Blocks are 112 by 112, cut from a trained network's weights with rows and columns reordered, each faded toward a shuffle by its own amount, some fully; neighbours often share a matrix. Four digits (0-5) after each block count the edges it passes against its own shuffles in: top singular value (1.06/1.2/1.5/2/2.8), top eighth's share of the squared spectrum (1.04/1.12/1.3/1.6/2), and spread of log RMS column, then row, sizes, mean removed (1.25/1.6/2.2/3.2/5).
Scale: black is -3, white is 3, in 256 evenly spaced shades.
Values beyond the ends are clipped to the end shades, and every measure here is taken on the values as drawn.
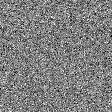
0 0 0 0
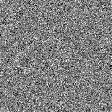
2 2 1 1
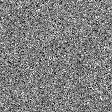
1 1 0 0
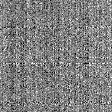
4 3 1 3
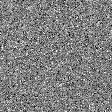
0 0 0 0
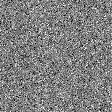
0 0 0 0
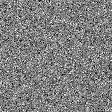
0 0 0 0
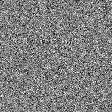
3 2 0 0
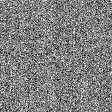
1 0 0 0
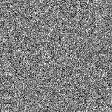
3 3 1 0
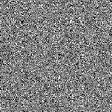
3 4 2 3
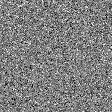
1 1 0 0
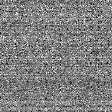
3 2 2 0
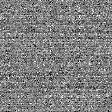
3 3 2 1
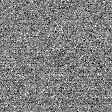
2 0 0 0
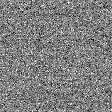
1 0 0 0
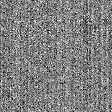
3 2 0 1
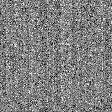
2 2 0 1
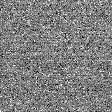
2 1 0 0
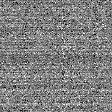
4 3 2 1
